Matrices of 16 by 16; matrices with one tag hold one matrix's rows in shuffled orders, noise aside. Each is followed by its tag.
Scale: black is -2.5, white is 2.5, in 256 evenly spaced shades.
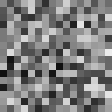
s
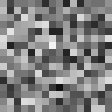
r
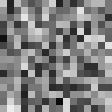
s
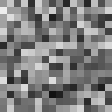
r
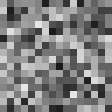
r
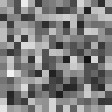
r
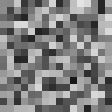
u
